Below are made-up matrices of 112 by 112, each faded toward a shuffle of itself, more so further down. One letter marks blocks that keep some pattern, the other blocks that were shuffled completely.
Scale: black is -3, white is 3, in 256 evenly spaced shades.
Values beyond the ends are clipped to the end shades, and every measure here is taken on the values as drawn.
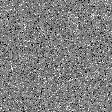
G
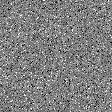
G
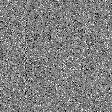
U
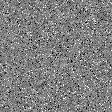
G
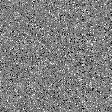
U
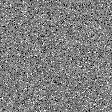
G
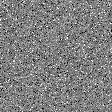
G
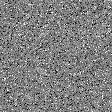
G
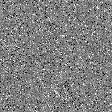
U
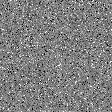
G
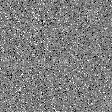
U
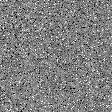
G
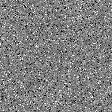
U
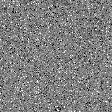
U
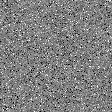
G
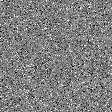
G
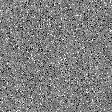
U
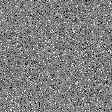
U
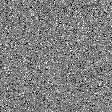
G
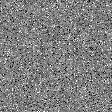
U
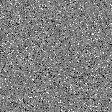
G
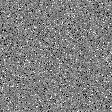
G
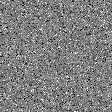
G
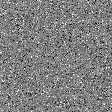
G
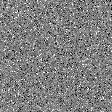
U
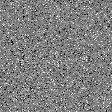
U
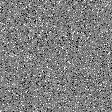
G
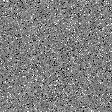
U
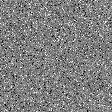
G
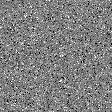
U
